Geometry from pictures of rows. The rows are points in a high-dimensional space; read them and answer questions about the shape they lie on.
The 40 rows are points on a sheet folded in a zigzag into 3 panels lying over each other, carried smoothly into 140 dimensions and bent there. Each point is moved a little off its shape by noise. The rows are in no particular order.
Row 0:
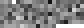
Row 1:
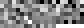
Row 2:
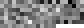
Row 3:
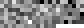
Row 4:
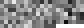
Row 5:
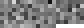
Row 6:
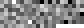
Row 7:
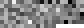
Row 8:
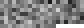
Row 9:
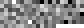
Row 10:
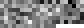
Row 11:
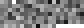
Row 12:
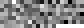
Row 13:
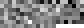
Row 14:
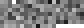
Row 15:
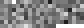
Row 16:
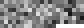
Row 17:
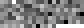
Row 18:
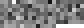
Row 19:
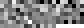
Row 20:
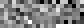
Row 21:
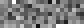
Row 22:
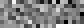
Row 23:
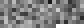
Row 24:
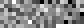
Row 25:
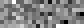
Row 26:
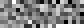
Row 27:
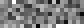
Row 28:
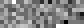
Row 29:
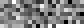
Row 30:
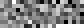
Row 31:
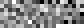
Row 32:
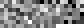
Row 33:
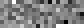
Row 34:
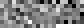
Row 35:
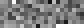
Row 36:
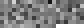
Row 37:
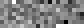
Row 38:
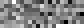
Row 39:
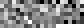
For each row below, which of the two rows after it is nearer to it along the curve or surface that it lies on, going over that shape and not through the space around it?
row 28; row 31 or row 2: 31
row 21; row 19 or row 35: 35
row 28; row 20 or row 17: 17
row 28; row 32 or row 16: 16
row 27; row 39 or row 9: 39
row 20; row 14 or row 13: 13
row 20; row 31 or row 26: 26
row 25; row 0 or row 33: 0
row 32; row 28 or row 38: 28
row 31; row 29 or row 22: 29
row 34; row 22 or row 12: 22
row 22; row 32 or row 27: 27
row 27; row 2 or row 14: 14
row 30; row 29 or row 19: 19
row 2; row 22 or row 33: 22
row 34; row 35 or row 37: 35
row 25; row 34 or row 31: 31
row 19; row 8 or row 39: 39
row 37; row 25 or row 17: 17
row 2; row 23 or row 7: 23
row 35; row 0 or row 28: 0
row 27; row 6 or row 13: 13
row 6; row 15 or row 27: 15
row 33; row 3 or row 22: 3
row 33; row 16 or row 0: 0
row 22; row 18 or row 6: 18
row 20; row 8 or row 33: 8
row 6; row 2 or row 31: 31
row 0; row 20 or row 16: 16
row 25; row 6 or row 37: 6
